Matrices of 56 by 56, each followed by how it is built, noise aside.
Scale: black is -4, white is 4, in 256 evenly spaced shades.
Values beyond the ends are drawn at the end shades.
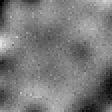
smooth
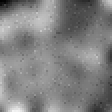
smooth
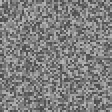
noise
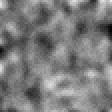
smooth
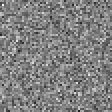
noise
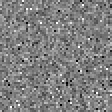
noise
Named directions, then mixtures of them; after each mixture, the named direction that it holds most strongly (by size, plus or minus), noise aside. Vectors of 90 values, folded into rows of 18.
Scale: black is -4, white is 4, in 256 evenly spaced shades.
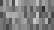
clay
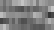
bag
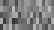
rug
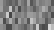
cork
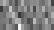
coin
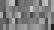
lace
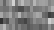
bag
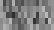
clay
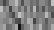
coin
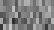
rug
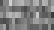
clay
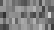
bag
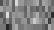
clay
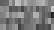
bag
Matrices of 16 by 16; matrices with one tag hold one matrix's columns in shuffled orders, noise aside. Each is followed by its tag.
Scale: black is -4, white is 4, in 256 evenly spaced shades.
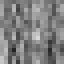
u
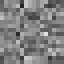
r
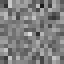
r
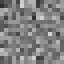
r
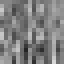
u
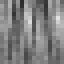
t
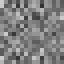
r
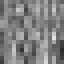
u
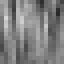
t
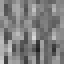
u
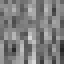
u
